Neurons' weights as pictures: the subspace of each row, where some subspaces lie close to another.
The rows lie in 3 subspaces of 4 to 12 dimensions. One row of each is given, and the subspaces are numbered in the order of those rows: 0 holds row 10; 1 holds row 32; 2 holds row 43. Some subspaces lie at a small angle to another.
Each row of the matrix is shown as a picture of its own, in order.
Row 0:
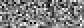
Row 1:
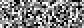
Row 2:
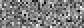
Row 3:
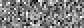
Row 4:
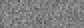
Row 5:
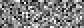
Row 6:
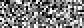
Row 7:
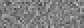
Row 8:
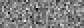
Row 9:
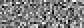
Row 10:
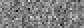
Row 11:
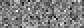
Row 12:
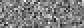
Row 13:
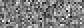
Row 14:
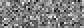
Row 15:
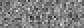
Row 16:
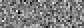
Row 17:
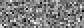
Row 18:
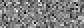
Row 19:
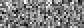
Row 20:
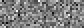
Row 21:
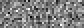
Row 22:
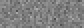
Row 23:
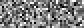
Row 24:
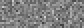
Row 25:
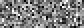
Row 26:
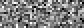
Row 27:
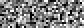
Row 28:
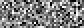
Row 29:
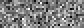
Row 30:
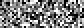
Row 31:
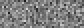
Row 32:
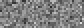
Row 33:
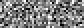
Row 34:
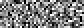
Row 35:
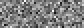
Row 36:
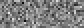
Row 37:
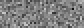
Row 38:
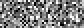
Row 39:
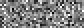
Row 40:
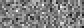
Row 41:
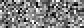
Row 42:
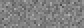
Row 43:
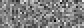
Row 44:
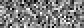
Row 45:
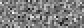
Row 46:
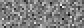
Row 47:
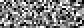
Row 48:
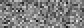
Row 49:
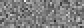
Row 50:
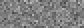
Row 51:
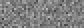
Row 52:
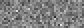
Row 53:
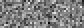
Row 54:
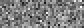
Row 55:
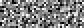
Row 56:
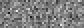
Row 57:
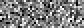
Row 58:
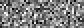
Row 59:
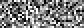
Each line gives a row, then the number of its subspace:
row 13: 1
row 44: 1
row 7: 2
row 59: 2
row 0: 1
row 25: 1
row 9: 1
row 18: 2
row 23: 1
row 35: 1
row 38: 2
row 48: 2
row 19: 1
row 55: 1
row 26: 1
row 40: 1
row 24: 1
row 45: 1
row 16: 1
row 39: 2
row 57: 1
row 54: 2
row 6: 1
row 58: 2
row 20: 2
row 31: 2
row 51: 1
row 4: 2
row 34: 1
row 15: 0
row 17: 1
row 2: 2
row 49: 1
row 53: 1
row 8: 2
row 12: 1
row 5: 2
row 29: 1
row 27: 1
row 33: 1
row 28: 2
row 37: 1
